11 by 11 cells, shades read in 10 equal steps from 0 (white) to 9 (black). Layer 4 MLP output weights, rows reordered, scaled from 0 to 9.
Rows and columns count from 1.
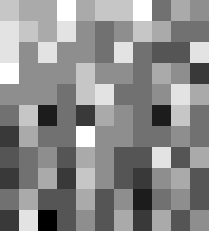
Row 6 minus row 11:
-2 1 -1 -1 3 -3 1 -2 5 -4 1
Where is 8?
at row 6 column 3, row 6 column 9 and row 10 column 8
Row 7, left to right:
7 3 5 5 0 4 4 5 5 4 5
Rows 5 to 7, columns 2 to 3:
4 4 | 2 8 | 3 5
